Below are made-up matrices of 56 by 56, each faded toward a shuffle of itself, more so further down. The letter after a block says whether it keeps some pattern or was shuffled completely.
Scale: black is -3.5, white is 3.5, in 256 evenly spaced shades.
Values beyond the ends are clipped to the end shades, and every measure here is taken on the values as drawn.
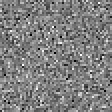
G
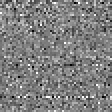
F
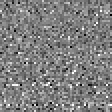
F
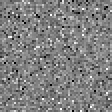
G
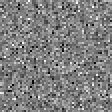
G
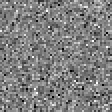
G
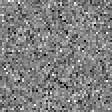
G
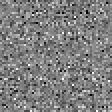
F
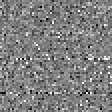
F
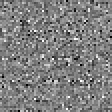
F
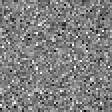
G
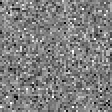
G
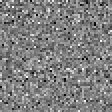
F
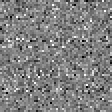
F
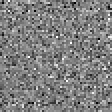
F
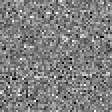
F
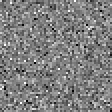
G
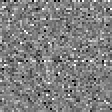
F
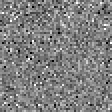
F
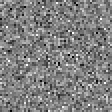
G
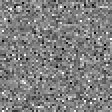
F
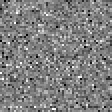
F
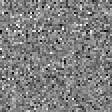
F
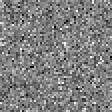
G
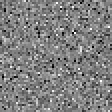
G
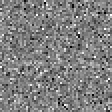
G
